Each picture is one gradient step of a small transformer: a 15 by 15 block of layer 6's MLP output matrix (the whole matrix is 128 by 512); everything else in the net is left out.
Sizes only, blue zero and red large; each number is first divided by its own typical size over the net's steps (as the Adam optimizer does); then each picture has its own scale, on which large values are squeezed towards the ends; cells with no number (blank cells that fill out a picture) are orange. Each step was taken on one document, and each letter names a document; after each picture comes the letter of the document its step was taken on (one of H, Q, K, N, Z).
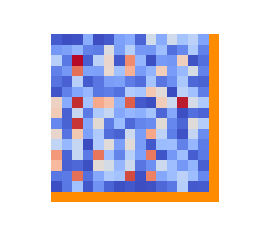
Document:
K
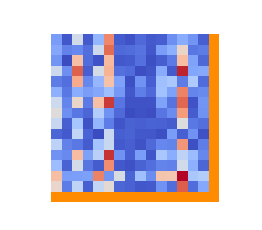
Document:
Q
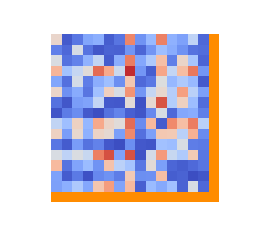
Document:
K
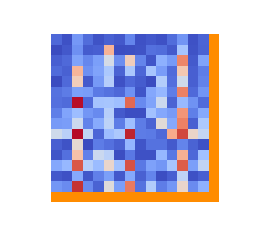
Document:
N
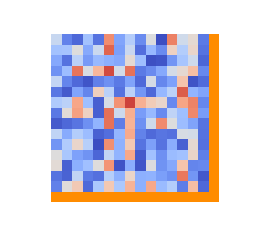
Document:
K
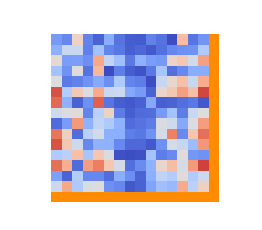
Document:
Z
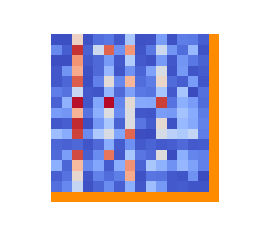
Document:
N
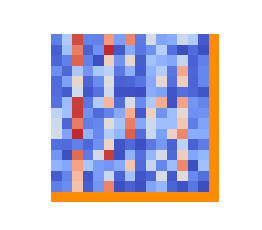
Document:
N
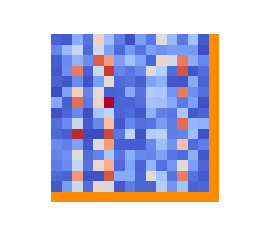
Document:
Q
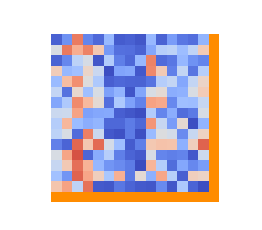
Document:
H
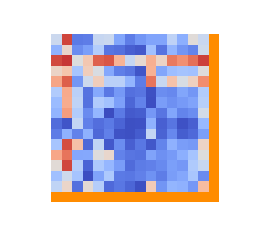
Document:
Z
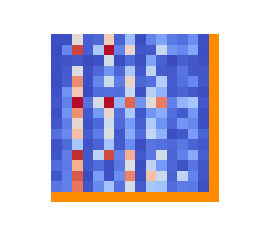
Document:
N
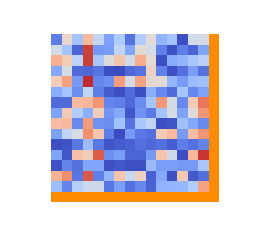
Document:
H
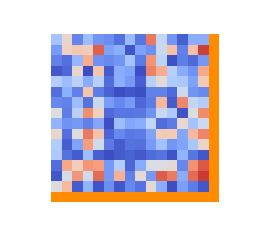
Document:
H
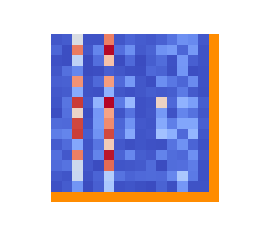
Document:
Q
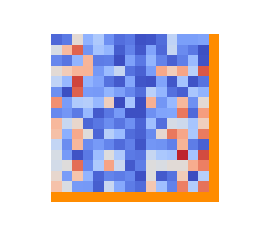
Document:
Z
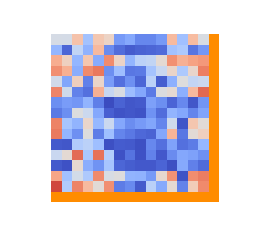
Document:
Z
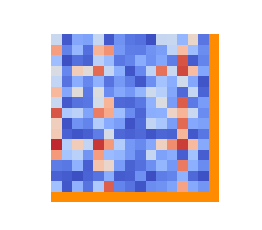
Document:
K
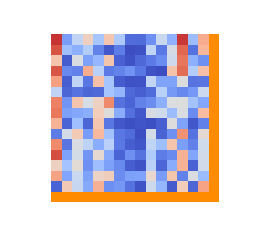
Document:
Z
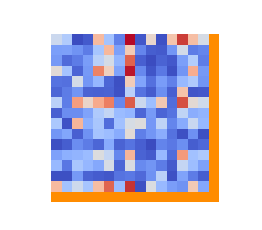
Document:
K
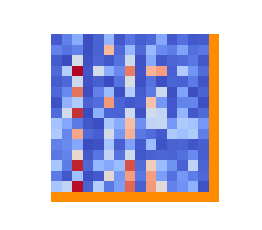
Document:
N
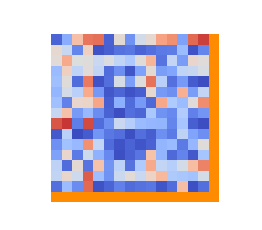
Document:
H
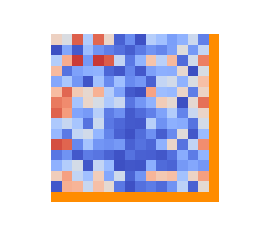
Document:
Z
